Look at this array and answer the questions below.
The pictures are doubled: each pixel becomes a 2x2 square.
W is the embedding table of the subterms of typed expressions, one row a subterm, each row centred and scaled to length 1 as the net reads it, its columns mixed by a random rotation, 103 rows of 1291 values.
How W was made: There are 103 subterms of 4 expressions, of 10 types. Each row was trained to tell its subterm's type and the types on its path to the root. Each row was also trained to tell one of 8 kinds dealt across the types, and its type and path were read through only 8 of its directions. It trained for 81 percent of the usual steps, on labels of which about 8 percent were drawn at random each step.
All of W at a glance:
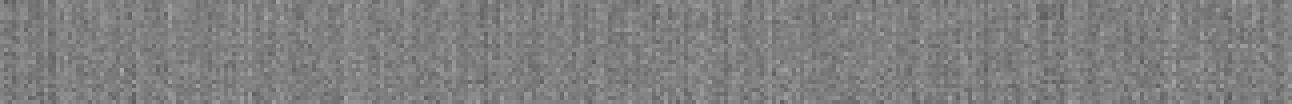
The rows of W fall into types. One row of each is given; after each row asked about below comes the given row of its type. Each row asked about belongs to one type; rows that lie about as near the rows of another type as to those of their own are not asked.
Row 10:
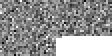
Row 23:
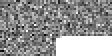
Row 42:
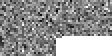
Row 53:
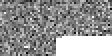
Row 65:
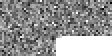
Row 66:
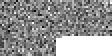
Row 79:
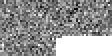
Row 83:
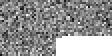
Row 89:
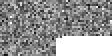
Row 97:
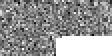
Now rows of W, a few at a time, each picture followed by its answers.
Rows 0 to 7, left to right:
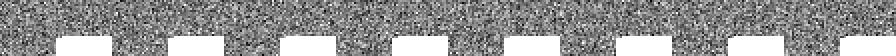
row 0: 23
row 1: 53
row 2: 83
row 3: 97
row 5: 97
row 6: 42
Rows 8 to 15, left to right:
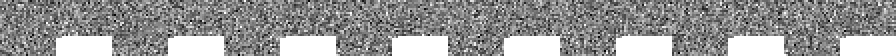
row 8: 53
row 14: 83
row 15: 10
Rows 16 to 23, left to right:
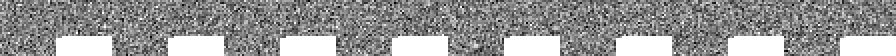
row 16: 53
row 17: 10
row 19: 42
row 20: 66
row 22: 23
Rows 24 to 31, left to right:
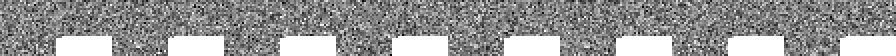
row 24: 42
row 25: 65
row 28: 10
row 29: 65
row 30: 10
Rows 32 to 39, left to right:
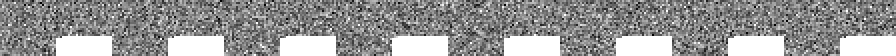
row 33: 53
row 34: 42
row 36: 65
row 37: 97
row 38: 66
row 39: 42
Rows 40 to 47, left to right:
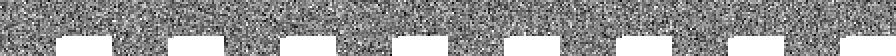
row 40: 42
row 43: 97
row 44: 53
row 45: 23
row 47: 83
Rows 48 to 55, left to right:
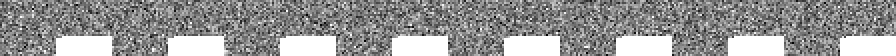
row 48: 89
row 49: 89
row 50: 10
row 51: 83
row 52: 10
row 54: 83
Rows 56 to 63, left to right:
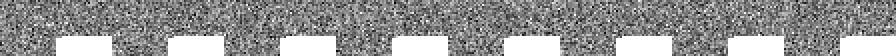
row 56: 53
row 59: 23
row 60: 10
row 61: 10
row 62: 65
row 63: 53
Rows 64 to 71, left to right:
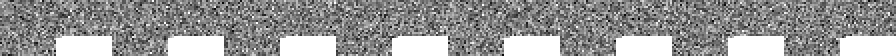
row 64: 65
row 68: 97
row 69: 42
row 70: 83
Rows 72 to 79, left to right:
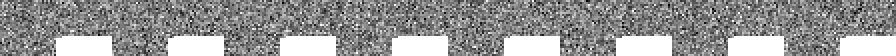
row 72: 53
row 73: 97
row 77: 42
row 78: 65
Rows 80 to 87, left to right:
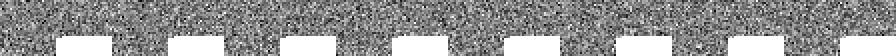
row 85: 65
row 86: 65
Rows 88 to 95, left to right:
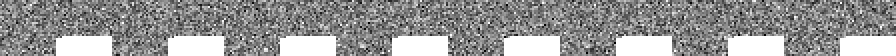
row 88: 42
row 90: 89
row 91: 65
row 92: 10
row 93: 97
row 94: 97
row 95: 89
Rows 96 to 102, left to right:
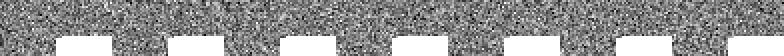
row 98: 42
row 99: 10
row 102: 89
